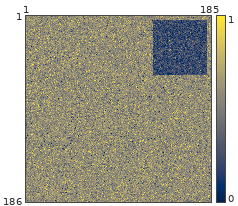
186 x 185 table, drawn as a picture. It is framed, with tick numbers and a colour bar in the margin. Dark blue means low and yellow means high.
The halves do not mirror each other. In the top right lies a patch that is lower than the rest. The top right is the ninth with the lowest average. No regular stripes run through it.
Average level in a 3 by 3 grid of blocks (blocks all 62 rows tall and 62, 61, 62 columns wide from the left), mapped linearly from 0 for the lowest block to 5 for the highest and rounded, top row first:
550 / 555 / 555
